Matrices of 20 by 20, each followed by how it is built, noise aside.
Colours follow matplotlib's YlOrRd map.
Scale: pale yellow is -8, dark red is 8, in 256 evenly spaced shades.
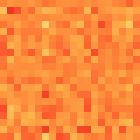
low rank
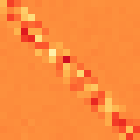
banded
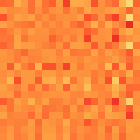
low rank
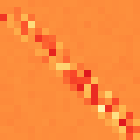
banded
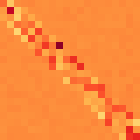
banded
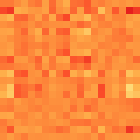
low rank
